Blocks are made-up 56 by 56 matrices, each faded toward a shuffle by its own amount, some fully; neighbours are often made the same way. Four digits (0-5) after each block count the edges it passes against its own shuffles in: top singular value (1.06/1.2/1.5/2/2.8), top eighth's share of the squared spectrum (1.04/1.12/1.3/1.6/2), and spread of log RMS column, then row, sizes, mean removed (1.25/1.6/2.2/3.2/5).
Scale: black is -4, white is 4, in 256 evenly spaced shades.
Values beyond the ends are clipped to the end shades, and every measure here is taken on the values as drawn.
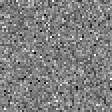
2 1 0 0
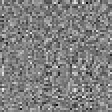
4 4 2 2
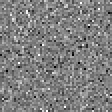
0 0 0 0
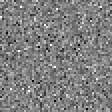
1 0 0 0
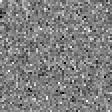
1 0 0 0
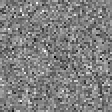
3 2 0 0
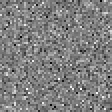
1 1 0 0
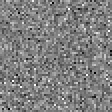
1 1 0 0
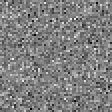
0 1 0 0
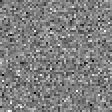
3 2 0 1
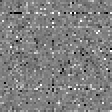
2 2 1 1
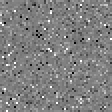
0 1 0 0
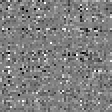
2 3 2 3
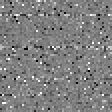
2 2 0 2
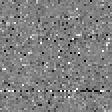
3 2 0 2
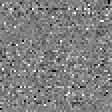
1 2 0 2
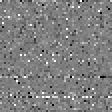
2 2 0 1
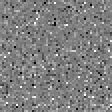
2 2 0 1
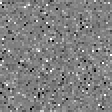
2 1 0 0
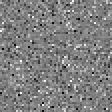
1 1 0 0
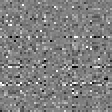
4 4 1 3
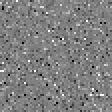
1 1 0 0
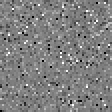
0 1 0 0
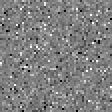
2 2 0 0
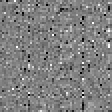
3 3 2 1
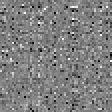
3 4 2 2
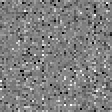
1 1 1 0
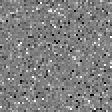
0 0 0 0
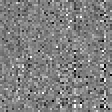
4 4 2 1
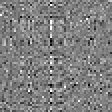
4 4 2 2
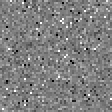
0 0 0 0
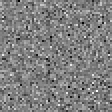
0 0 0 0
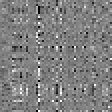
4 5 3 2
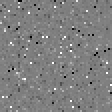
1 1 0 0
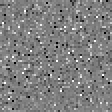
0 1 0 0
